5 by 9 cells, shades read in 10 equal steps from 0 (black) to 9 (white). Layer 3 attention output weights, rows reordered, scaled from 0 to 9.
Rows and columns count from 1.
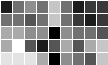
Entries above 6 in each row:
1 1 0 2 4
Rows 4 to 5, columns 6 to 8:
6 3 6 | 5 4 3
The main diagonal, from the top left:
1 4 5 1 0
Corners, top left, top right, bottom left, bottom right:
1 2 8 7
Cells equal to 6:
6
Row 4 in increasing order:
1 3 3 3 6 6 6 7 9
